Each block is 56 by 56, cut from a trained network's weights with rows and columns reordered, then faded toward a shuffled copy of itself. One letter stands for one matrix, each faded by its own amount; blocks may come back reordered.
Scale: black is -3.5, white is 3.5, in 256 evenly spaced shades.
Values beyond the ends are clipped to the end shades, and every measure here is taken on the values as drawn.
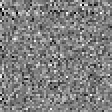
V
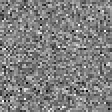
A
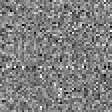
V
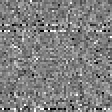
V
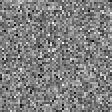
A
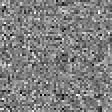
V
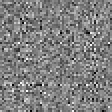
V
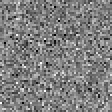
A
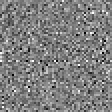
V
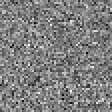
A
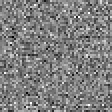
A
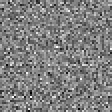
A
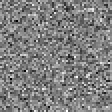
A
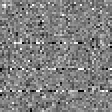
V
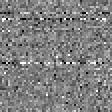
V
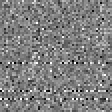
V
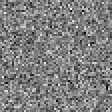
A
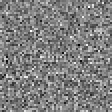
A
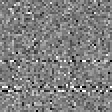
V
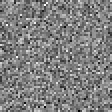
A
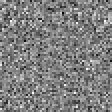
A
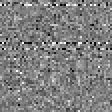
V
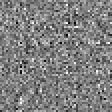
V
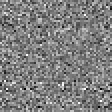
A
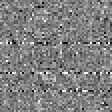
V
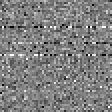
V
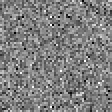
A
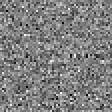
A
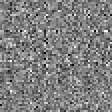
V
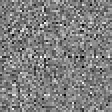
V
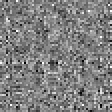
V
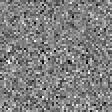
A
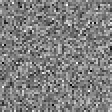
A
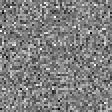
A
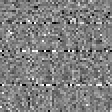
V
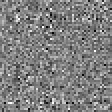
V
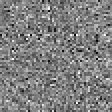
V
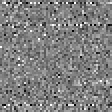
V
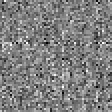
V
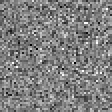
A
